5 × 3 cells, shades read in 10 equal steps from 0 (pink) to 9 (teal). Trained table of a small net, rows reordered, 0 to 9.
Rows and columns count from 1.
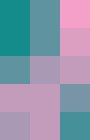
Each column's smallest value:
2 2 0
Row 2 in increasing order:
1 6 9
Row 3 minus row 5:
3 1 -5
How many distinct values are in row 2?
3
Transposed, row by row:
9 9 6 2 3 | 6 6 3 2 2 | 0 1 2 5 7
